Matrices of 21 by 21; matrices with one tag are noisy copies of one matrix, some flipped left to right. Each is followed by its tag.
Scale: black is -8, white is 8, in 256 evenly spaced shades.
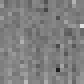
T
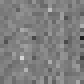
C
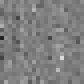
C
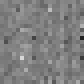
C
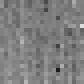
T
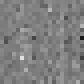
C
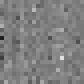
C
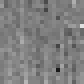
T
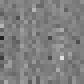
C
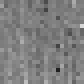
T
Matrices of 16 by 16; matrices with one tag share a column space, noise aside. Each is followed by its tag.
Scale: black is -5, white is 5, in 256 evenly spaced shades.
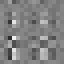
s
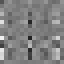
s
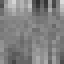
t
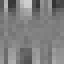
t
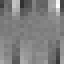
t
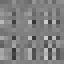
s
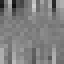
t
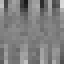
t
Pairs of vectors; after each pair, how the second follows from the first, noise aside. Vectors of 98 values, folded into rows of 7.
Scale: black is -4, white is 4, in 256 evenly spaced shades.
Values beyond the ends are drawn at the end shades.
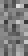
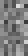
copied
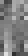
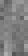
shrunk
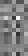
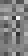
copied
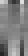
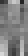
negated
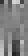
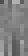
shrunk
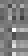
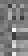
copied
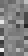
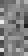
copied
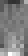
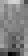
negated
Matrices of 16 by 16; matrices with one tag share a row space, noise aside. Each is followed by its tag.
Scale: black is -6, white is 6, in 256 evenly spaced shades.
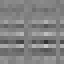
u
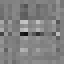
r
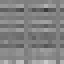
u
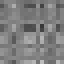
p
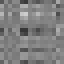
r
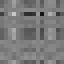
p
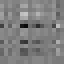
r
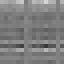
u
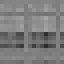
u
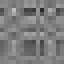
p
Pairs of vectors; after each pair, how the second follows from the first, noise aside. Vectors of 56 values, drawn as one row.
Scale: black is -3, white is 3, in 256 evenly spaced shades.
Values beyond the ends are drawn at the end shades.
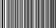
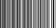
reversed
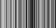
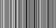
partly zeroed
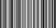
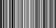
reversed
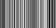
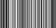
reversed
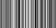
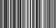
reversed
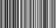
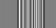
partly zeroed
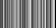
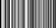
reversed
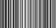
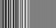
partly zeroed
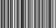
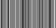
partly zeroed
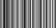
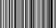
reversed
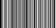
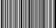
reversed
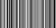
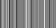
partly zeroed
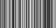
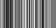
reversed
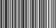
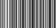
reversed
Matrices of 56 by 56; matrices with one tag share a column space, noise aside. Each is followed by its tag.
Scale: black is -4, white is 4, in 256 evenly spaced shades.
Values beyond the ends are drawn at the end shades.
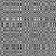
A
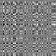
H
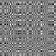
H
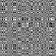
A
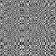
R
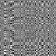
R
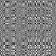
R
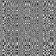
R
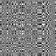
H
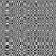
R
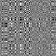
A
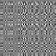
H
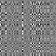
H
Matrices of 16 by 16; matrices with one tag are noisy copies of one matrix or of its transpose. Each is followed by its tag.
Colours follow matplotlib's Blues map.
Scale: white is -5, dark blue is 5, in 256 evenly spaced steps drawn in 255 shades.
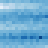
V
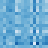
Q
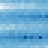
V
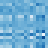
Q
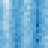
V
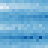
V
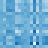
Q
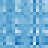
Q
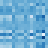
Q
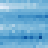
V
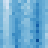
V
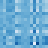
Q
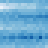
V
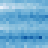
V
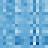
Q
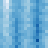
V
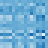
Q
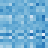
Q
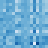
Q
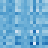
Q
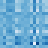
Q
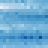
V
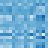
Q
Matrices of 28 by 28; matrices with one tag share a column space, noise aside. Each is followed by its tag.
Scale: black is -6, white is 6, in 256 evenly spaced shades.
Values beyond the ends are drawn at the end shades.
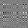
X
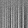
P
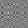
X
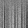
P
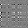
X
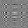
X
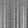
P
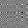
X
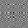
X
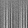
P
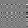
X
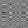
X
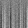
P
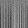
P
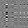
X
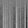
P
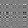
X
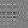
X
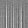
P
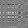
X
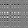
X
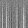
P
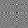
X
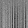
P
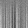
P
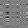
X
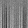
P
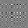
X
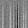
P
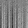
P
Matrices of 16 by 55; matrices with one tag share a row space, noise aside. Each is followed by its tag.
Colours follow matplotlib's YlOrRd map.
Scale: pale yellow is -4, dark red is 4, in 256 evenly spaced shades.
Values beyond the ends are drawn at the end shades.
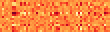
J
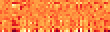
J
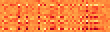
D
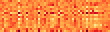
D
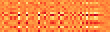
D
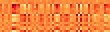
J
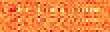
D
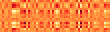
J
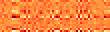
J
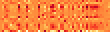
D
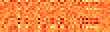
D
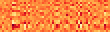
J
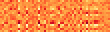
D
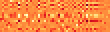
D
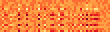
D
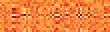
J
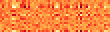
J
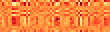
J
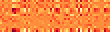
J
